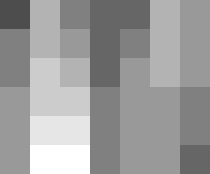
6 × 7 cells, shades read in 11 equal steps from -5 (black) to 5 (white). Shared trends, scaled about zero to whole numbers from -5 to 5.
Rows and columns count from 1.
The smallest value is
-2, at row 1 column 1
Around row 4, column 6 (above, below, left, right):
2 1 1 0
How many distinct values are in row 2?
4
